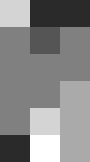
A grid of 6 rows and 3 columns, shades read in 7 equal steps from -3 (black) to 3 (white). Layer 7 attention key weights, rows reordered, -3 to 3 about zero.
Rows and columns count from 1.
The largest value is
3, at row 6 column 2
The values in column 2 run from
-2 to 3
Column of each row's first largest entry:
1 1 1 3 2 2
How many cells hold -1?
1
